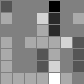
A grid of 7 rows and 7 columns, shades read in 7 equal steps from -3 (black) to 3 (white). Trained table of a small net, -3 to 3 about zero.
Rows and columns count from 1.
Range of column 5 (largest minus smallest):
6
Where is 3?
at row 7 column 5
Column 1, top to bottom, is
-1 1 0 1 1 1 1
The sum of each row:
-4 2 -1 5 0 1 8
